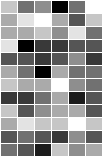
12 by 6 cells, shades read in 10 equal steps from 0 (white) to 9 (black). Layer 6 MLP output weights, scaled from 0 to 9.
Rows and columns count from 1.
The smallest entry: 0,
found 4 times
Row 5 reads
6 6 7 6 4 7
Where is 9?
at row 1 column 4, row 4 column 2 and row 6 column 3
